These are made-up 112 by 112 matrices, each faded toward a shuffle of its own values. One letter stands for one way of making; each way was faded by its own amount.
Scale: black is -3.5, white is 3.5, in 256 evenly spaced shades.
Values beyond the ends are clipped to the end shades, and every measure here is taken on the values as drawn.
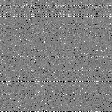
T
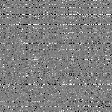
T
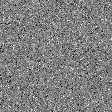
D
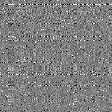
T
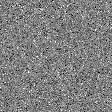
D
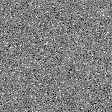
D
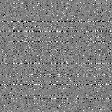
T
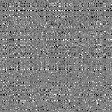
T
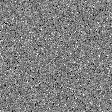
D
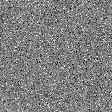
D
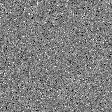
D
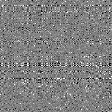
T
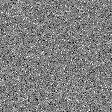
D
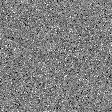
D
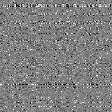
T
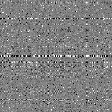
T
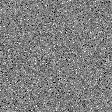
D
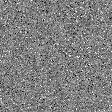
D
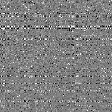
T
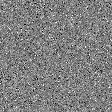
D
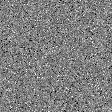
D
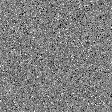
D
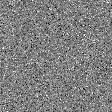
D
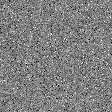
D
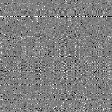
T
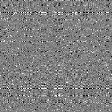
T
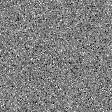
D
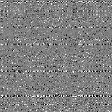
T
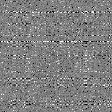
T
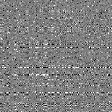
T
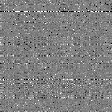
T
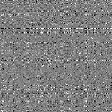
T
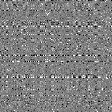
T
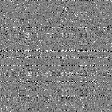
T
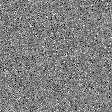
D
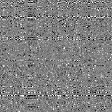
T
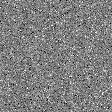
D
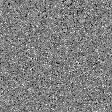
D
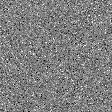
D
